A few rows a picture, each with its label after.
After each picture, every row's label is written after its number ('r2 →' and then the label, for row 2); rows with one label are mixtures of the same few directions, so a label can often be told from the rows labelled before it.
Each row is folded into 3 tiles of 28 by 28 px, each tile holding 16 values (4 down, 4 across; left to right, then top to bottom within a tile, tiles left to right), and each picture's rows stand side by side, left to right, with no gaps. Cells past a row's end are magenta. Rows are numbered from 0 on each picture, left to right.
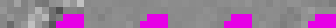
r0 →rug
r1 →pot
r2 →rug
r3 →rug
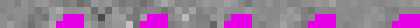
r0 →rug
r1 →pot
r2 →pot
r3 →rug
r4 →rug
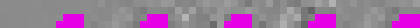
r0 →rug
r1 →rug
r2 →pot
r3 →rug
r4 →rug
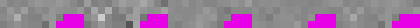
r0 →pot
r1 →pot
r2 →rug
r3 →pot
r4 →pot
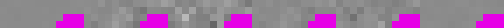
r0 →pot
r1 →rug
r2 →pot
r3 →rug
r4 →pot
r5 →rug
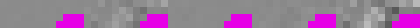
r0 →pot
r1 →rug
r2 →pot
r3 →rug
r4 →rug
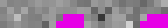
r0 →pot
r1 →pot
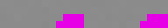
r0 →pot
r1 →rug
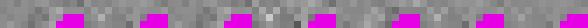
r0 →rug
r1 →pot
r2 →rug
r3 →pot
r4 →rug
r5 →pot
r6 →pot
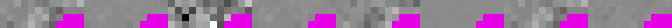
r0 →rug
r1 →pot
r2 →pot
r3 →pot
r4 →rug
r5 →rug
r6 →rug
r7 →pot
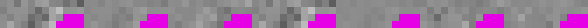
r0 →rug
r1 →rug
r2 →rug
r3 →rug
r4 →rug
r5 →pot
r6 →pot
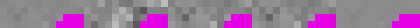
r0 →pot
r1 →rug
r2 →pot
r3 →pot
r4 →pot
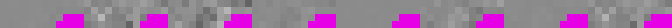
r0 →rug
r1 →pot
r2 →rug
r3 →rug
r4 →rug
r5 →rug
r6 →rug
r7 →pot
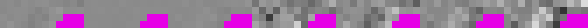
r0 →rug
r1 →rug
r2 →rug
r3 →pot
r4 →rug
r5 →rug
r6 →rug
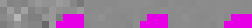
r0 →pot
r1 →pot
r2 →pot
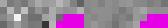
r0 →pot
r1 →rug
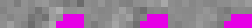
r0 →rug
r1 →rug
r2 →rug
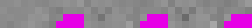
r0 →rug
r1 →pot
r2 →pot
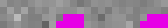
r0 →pot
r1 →pot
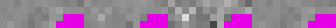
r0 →rug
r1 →pot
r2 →pot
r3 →rug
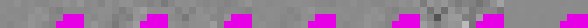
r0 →rug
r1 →rug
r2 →pot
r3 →rug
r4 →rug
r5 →pot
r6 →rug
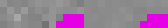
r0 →pot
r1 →rug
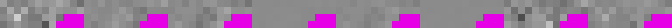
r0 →pot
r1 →rug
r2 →rug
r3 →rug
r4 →rug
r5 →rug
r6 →pot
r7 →pot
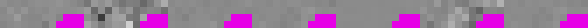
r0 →pot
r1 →pot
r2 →pot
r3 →rug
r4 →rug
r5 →rug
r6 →rug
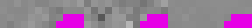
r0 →rug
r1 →pot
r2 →pot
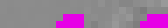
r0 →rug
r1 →rug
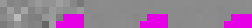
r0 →pot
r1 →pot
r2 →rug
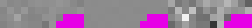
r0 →pot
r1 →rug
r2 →pot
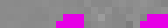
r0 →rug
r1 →pot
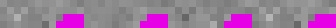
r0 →pot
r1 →rug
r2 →pot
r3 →pot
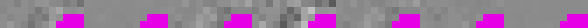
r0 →rug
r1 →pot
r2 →rug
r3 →rug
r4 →rug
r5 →pot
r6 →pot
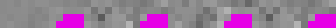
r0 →rug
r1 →pot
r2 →rug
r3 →pot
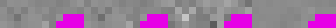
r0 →pot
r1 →pot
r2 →pot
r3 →rug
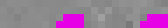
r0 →pot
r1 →pot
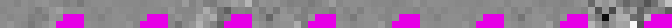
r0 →rug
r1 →pot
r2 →rug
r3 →pot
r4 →pot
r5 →pot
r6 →pot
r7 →pot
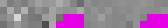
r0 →pot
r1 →pot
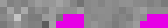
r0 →pot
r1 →rug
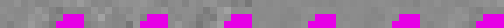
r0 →rug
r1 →pot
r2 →rug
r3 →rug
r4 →rug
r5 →rug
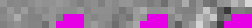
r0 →pot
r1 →rug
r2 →rug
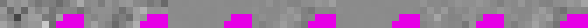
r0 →pot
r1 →rug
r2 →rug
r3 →rug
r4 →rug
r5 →pot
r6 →rug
